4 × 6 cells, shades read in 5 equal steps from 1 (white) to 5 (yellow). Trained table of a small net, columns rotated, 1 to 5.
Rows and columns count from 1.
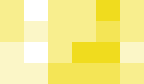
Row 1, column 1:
3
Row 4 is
2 2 4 4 4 3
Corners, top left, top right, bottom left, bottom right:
3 3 2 3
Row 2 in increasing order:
2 3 3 3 3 4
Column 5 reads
5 4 5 4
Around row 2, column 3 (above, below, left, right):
3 3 2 3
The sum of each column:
10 6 13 15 18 11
